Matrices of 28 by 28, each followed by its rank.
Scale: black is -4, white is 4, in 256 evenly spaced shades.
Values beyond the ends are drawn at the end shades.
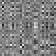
three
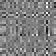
three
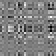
two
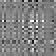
two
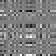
two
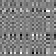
two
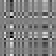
one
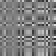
one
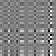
one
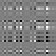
one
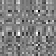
three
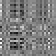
two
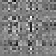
three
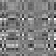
two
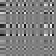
one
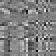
three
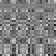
two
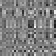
three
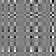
one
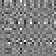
three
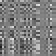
two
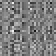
three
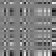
one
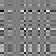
one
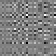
two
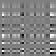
one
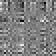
three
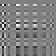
one
